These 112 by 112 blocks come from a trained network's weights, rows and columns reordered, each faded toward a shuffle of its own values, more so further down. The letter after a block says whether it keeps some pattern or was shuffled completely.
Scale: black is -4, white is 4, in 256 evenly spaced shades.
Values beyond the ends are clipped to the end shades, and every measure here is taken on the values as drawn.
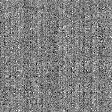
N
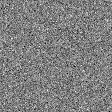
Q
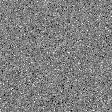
Q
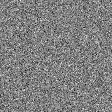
Q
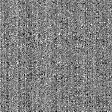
N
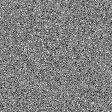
Q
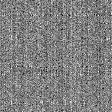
N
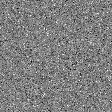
Q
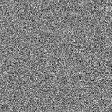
N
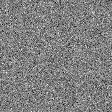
Q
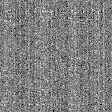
N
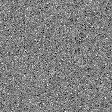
Q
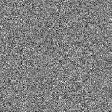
N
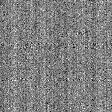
N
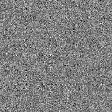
N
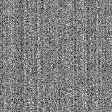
N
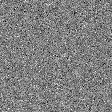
Q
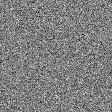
Q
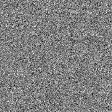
N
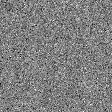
Q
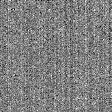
N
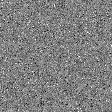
Q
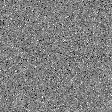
Q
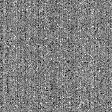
N
